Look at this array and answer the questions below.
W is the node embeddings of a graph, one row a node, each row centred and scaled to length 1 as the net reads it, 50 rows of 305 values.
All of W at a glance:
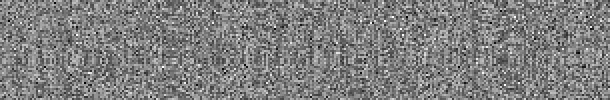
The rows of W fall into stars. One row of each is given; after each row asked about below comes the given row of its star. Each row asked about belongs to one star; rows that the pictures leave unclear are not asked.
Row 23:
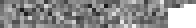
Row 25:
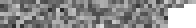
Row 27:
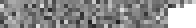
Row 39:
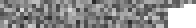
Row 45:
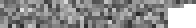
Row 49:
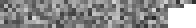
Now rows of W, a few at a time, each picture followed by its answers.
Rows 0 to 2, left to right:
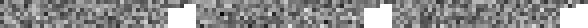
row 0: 27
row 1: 23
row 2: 23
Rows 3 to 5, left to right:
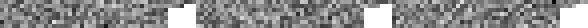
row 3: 23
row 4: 45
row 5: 27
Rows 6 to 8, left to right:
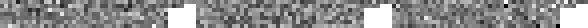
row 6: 39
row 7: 23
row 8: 49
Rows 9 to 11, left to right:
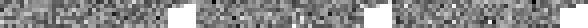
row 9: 25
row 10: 45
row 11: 49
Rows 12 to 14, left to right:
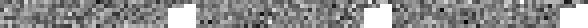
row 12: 23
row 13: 49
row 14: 49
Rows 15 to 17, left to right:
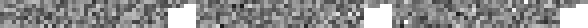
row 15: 39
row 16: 27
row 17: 25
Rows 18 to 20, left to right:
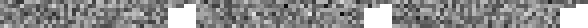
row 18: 39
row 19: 23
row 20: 23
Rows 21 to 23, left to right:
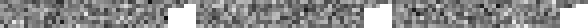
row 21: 25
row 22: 45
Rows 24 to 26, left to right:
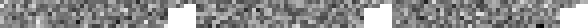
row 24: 27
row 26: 25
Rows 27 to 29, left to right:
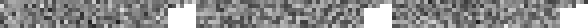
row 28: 25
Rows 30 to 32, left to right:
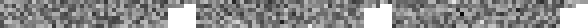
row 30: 27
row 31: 27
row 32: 25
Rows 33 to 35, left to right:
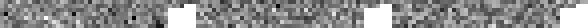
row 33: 45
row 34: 27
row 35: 25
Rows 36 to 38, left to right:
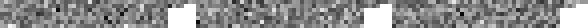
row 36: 39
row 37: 27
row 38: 25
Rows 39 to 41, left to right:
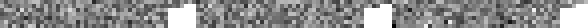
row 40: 49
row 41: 27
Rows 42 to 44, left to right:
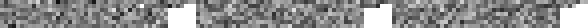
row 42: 39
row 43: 23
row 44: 39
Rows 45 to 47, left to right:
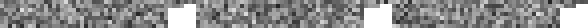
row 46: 27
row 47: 45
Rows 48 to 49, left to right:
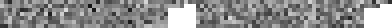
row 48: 23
